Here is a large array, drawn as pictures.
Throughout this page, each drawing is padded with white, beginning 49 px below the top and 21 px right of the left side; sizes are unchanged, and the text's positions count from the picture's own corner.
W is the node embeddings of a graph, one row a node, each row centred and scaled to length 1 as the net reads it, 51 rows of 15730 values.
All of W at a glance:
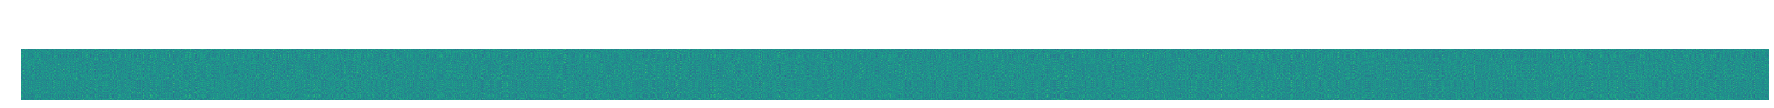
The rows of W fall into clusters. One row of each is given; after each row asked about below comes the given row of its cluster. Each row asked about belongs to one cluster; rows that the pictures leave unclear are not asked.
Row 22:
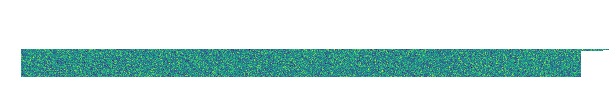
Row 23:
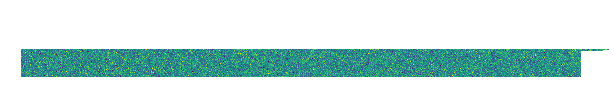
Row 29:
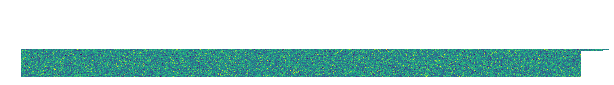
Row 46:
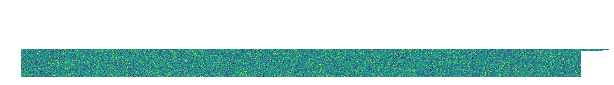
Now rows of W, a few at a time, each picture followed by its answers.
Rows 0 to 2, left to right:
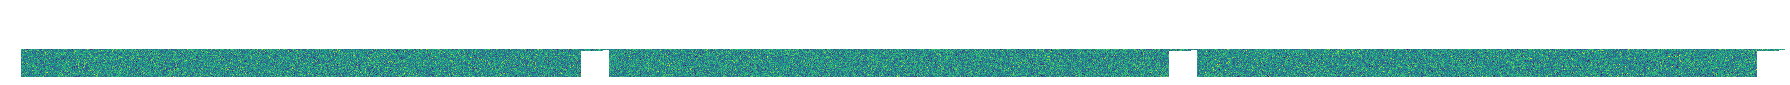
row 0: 46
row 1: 29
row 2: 22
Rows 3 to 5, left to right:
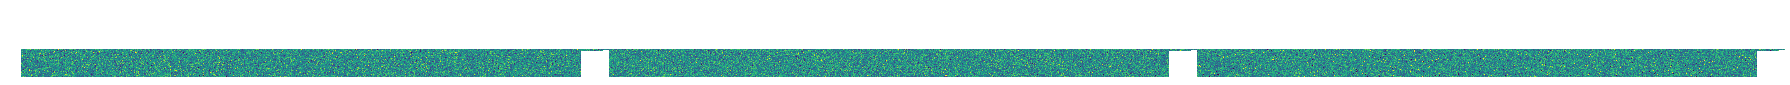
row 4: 29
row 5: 46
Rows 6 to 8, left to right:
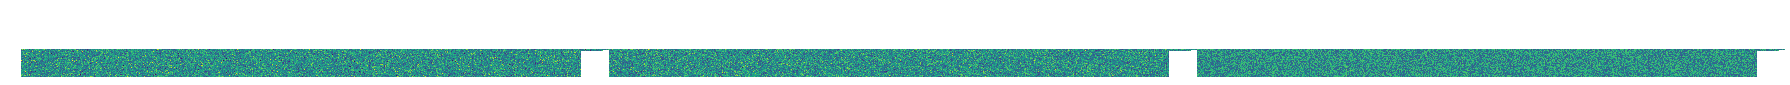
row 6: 46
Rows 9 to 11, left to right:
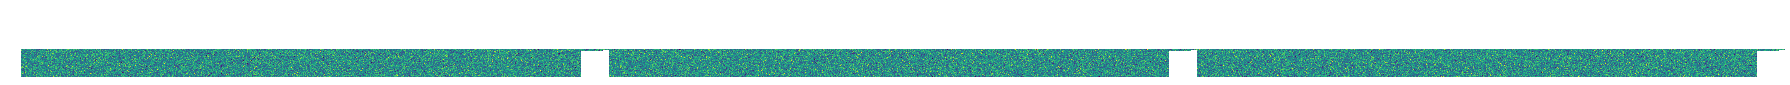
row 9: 23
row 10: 46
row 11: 23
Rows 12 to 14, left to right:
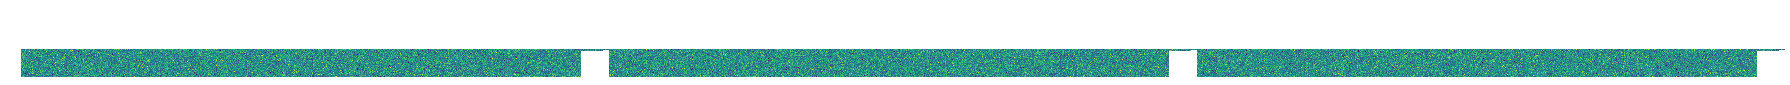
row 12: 29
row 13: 46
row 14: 29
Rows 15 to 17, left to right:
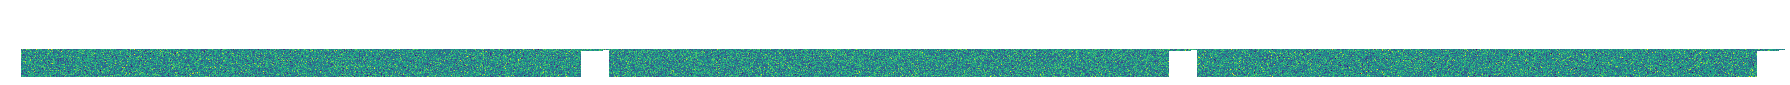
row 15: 22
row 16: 23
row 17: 29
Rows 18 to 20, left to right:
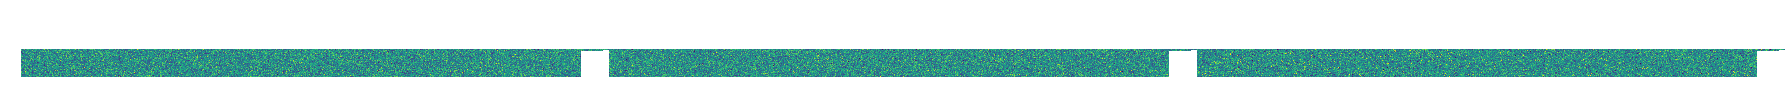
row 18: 23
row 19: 29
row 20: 23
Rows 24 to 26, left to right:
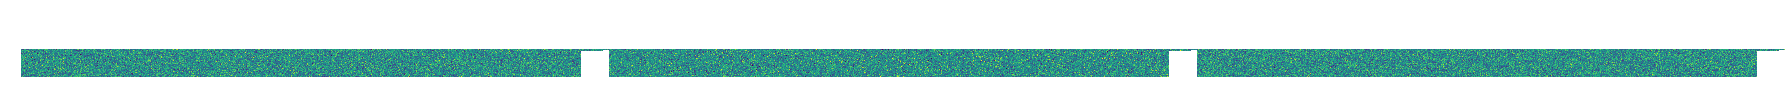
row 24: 29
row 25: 29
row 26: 22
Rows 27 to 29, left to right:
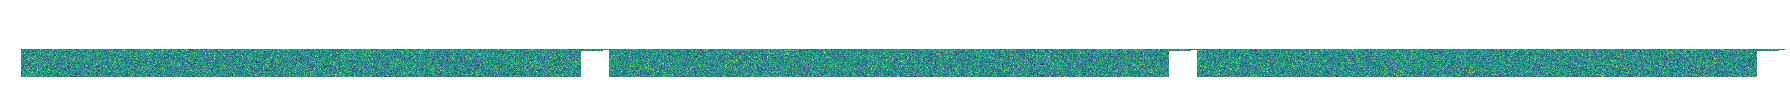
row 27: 22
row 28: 29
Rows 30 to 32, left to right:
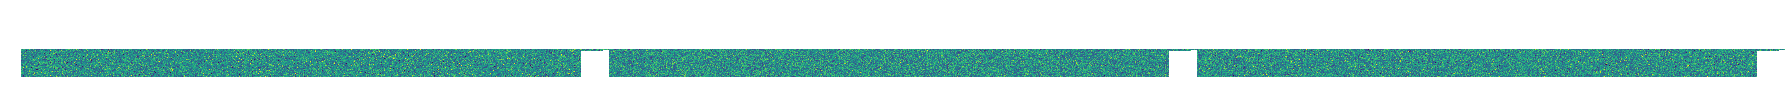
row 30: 23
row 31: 46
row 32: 22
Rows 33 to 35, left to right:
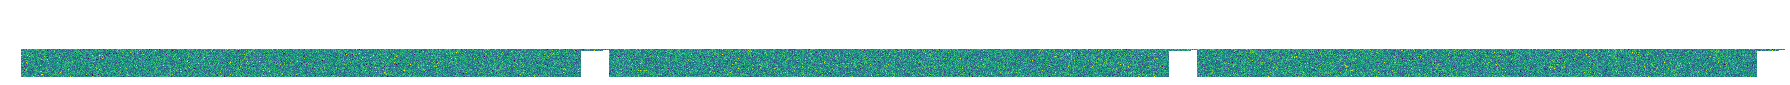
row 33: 46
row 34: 22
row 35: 46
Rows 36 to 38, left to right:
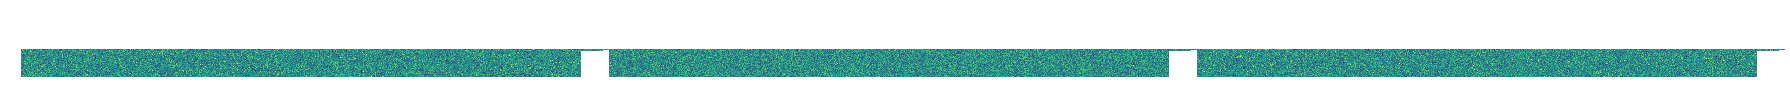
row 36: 22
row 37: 46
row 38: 22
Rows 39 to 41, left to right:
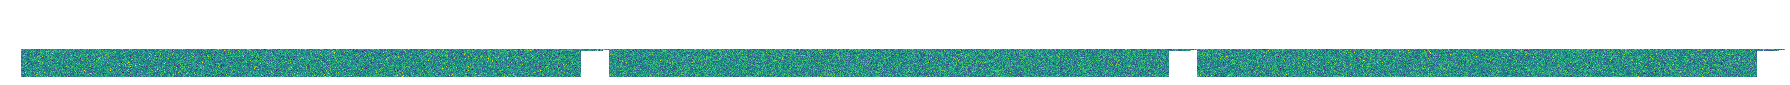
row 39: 23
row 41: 46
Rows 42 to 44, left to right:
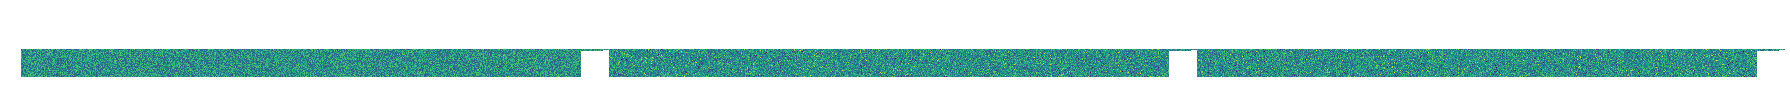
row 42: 22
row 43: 29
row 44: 23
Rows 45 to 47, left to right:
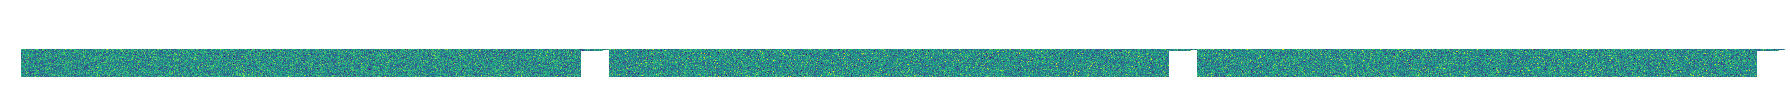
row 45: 46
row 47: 46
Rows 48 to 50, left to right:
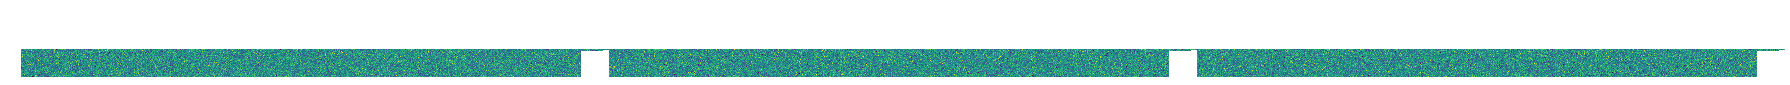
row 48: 46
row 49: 23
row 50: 22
